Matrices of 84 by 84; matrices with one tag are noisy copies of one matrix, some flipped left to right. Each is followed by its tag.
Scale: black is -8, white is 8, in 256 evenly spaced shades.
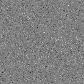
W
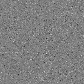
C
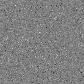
W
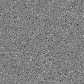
C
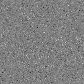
W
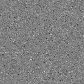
C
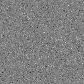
W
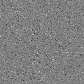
C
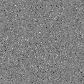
W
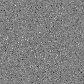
W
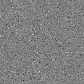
C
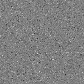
C
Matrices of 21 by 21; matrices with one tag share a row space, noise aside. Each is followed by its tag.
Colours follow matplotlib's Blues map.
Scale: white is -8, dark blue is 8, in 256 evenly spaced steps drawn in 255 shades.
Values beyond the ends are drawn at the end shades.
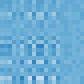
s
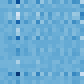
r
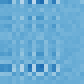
s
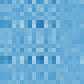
s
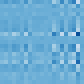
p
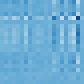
p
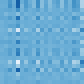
r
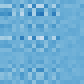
s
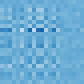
s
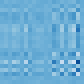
p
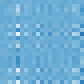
r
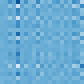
r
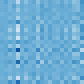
r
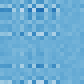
s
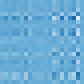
p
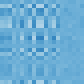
s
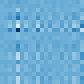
r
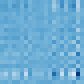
p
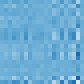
p
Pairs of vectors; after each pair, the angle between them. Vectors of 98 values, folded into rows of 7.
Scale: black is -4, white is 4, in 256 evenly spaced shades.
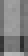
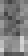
nearly opposite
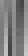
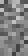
orthogonal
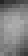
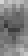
nearly opposite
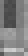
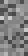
orthogonal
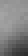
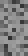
orthogonal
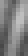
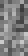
partly opposed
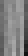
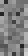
partly opposed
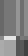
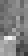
nearly parallel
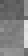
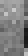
nearly opposite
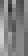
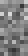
orthogonal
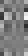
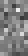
partly opposed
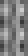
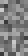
orthogonal
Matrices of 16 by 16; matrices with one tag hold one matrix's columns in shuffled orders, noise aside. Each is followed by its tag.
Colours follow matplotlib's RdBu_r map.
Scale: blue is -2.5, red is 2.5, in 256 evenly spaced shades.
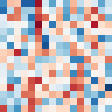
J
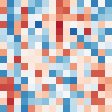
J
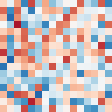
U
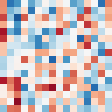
J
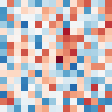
U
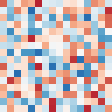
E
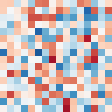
E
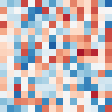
U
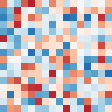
E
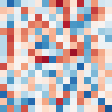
U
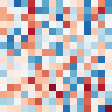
J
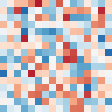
E
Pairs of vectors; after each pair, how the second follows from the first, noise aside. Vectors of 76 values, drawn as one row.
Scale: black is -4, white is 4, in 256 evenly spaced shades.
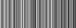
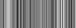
shuffled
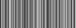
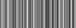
shuffled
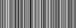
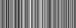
sign-scrambled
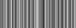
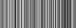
shuffled
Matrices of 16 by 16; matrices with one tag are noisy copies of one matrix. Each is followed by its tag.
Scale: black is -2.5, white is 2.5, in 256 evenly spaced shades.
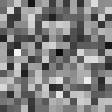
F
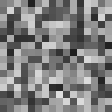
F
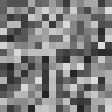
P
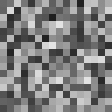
F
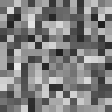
F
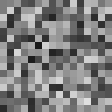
F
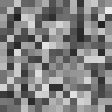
F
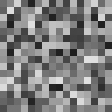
F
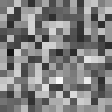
F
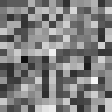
P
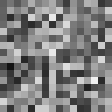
P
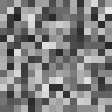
F
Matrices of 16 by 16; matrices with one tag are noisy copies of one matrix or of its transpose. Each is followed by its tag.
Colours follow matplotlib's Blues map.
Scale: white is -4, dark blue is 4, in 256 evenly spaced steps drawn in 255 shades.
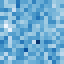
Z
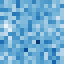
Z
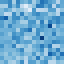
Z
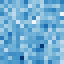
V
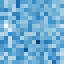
Z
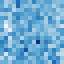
Z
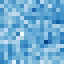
V
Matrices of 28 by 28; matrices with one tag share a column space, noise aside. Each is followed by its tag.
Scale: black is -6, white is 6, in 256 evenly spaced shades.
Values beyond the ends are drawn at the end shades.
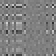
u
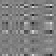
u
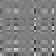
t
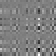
t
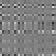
u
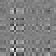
t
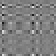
u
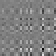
t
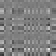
t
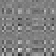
t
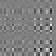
t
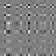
u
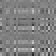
t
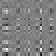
t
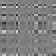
u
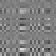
t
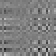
t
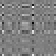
u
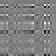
u
